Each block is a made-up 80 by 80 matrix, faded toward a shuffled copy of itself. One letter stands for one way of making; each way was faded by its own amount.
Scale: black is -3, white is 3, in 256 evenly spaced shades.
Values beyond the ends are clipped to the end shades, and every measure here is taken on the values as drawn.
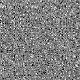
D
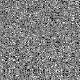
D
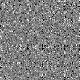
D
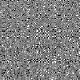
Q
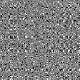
Q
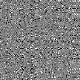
Q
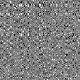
Q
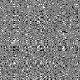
Q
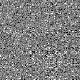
D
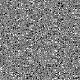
D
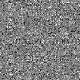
D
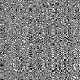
Q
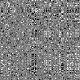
Q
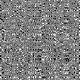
Q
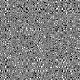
Q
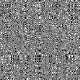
Q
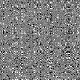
Q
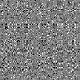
Q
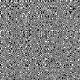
Q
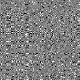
Q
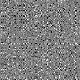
Q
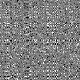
Q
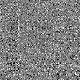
D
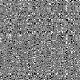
Q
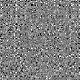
Q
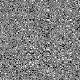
D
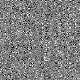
D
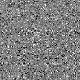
D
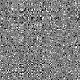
Q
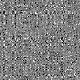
Q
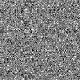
D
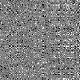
Q
